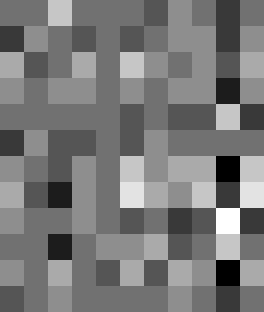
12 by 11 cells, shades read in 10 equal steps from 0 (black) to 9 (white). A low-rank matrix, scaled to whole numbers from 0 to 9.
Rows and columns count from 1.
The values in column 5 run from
3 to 5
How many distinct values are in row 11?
5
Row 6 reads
2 5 3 3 4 3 5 4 4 4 4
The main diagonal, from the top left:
4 5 4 5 4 3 5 5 3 7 6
